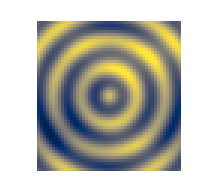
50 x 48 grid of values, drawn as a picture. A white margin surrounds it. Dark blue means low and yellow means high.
Ninth with the highest average: top right. Average level on the scale: 50%. Lone odd cells: none. Rings: centred on the centre.
